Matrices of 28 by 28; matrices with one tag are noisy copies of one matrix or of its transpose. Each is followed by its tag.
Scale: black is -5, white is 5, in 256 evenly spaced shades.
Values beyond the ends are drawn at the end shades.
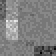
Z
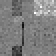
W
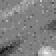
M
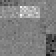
Z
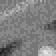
M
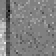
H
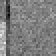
H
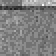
H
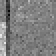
H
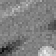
M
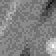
M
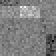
Z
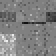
W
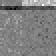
H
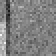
H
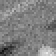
M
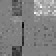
W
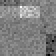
Z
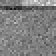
H
